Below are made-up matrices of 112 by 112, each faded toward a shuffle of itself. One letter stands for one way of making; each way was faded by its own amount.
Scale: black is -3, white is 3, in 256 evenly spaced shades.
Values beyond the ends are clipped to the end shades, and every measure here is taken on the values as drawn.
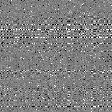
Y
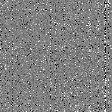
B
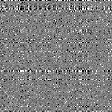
Y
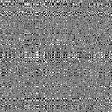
Y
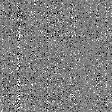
B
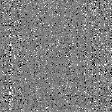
B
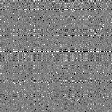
Y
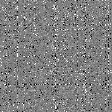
B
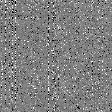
B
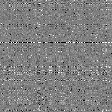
Y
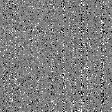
B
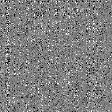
B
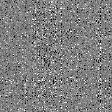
B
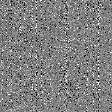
B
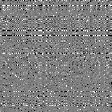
Y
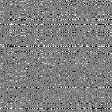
Y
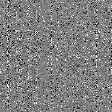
B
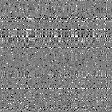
Y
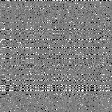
Y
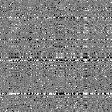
Y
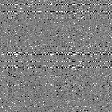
Y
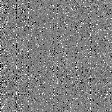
B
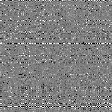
Y
